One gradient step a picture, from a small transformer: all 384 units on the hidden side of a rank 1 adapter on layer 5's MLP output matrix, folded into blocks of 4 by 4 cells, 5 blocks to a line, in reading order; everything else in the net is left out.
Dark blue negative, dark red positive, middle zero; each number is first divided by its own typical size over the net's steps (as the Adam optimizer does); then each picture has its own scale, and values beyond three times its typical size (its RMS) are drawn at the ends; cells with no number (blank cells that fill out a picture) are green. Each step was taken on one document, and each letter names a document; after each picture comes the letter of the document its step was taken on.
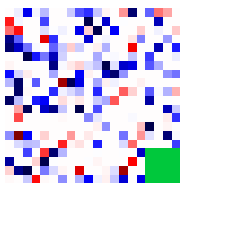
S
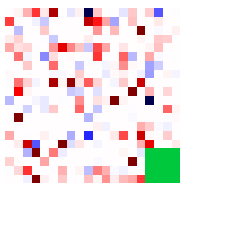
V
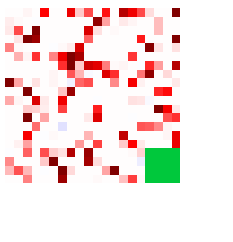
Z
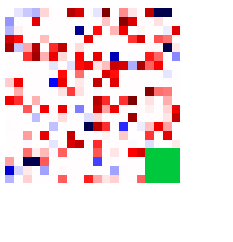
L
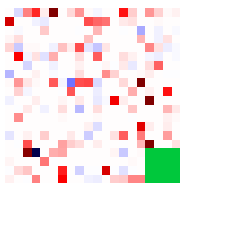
V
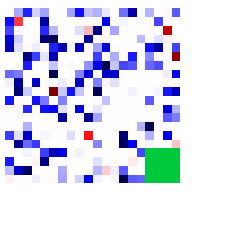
S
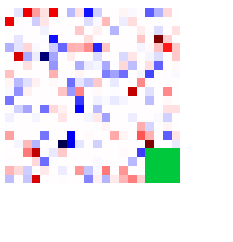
V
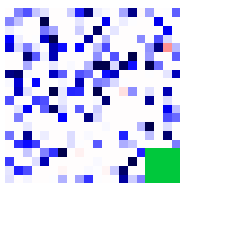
S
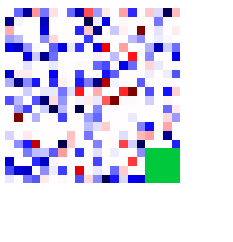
S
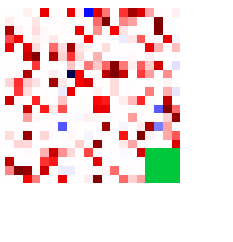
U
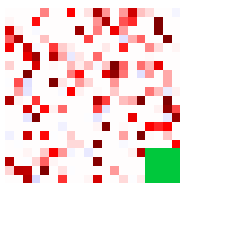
U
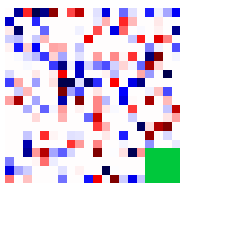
L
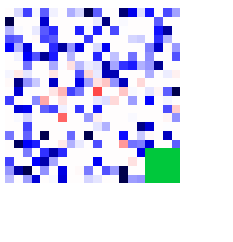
S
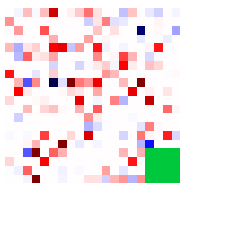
V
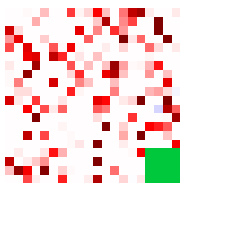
U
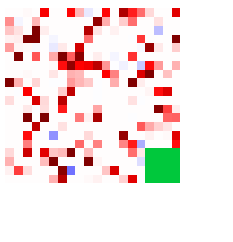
Z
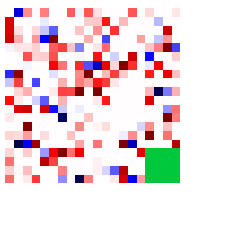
S
